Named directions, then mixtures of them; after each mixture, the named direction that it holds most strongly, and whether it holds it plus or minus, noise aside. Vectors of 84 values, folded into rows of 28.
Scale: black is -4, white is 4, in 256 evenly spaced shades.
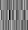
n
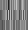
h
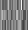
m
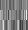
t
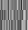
m, minus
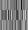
m, minus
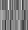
m, plus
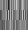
h, plus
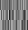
n, plus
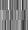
m, plus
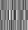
n, minus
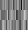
m, minus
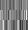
t, plus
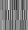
h, minus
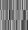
n, plus
